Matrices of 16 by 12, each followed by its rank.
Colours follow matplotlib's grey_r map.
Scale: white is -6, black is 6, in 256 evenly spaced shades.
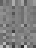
two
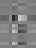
one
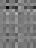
two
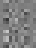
two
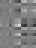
one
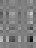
one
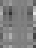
one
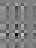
one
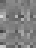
two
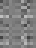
two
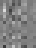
two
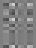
one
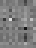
two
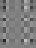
one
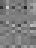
two
